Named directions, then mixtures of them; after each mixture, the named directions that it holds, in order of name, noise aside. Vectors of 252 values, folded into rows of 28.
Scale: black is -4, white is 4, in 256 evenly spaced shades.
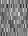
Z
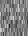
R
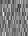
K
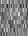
Z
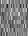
Z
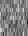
R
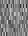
K, Z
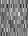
Z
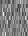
K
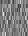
K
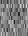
Z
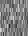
R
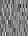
K, Z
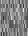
R, Z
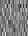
K, Z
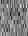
Z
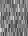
R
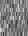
R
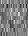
Z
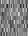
Z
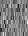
K, R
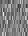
K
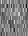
Z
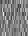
K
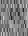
R, Z
